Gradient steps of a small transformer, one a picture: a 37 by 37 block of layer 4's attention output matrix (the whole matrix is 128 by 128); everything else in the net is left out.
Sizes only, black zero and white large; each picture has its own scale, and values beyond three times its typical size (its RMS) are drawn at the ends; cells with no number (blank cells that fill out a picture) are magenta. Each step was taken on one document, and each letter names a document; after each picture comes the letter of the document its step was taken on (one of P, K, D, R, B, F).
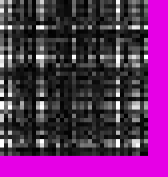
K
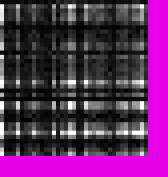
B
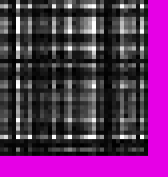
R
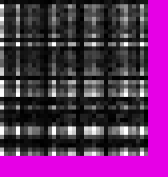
B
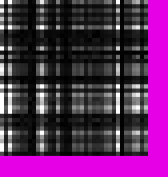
K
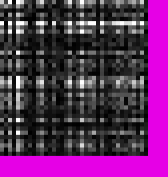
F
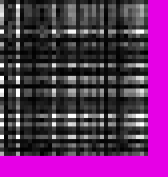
B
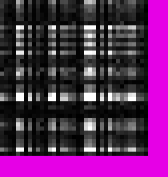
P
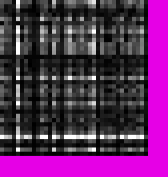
R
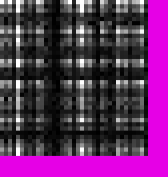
F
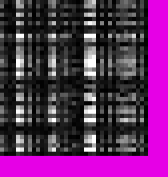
P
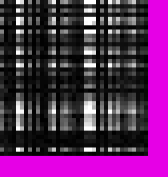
P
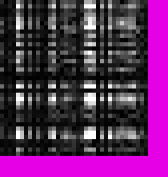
P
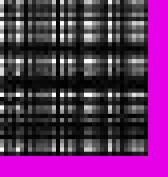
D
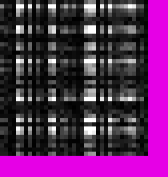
P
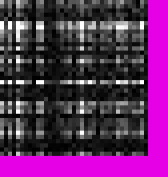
F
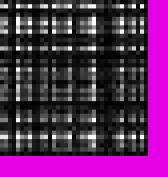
R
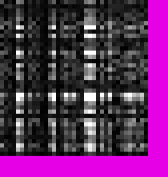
P
